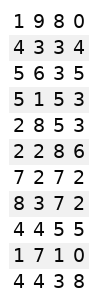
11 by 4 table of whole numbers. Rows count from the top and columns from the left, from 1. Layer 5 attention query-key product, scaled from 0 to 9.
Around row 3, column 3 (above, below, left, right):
3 5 6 5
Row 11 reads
4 4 3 8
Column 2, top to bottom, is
9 3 6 1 8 2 2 3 4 7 4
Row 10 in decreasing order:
7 1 1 0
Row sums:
18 14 19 14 18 18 18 20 18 9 19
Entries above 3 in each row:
2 2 3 2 2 2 2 2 4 1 3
